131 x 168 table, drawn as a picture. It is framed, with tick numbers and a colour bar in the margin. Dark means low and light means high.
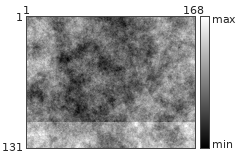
On average the colour sits 50% of the way up the scale. The histogram is bell-shaped. No regular stripes run through it. The bottom part is higher, past a seam about 80% of the way down.
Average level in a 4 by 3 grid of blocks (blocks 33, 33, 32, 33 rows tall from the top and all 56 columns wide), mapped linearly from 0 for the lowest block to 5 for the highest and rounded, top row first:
3 0 3 | 2 0 3 | 0 0 3 | 5 3 5
